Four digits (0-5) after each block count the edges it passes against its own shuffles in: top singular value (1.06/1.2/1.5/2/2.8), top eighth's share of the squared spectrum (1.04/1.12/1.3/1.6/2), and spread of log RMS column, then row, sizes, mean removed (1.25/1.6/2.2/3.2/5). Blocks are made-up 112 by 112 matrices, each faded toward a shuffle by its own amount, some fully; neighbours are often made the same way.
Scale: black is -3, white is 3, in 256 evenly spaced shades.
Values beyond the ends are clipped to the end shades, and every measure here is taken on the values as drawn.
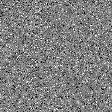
3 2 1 0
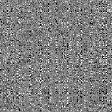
4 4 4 2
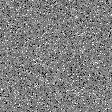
0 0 0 0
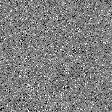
3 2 1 0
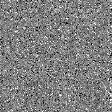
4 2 2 1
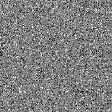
3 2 2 1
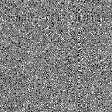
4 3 2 1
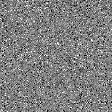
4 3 2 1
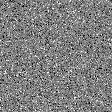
2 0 0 0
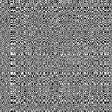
5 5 4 4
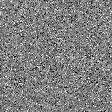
3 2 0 0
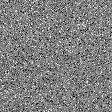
1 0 0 0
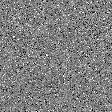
2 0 0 0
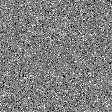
0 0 0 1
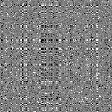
5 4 3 3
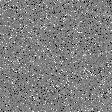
0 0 0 0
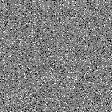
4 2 0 1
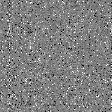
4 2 2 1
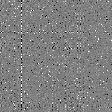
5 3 2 1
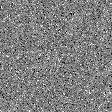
0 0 0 0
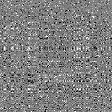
5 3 2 3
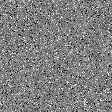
0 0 0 0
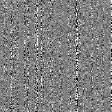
2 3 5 0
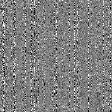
2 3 4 0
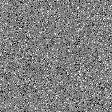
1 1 1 0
